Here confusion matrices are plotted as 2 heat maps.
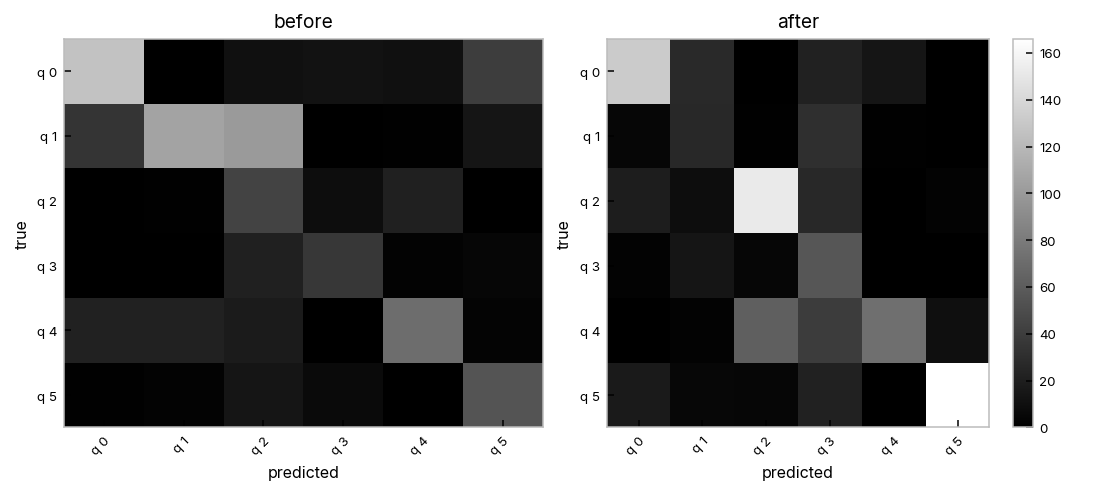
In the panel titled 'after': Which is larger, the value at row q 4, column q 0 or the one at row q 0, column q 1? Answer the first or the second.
the second
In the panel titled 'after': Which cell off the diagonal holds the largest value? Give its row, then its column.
q 4, q 2
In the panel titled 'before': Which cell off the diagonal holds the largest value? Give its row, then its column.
q 1, q 2
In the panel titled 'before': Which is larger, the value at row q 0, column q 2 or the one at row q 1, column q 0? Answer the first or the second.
the second
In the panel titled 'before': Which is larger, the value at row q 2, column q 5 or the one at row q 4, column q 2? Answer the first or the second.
the second
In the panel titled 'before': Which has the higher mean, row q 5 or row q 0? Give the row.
q 0
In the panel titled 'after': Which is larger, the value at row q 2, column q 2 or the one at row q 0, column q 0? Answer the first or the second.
the first
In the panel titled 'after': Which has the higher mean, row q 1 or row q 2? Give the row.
q 2
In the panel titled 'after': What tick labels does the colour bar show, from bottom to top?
0, 20, 40, 60, 80, 100, 120, 140, 160
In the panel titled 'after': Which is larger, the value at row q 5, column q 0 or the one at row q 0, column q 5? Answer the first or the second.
the first
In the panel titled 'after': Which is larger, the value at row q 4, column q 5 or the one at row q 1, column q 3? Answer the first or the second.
the second
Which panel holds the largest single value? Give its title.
after
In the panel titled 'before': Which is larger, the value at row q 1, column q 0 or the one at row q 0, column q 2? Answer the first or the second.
the first
